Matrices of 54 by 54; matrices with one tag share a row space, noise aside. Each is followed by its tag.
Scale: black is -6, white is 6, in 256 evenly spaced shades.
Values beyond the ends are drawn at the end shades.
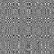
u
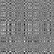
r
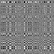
r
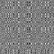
u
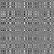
r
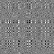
u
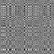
r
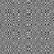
u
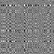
r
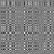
r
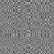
u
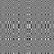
u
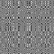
u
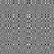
u
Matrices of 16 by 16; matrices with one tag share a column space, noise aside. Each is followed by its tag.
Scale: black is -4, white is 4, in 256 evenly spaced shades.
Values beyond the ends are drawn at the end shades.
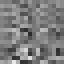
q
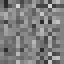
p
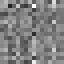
p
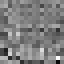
q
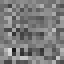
q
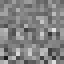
q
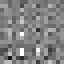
q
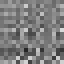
q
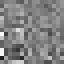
q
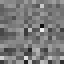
q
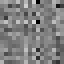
p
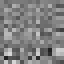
q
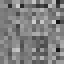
p
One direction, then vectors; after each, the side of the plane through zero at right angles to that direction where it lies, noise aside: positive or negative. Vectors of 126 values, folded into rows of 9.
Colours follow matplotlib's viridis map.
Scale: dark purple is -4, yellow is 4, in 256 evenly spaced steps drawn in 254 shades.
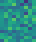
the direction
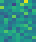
negative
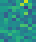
negative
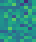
positive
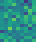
positive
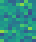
negative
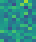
negative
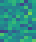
positive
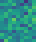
positive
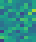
positive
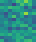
negative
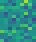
negative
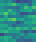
positive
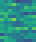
positive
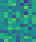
positive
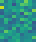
negative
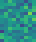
positive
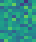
positive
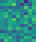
positive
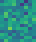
positive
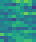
negative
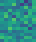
positive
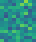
negative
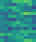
negative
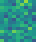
negative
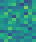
positive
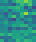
negative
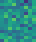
positive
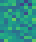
positive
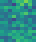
negative
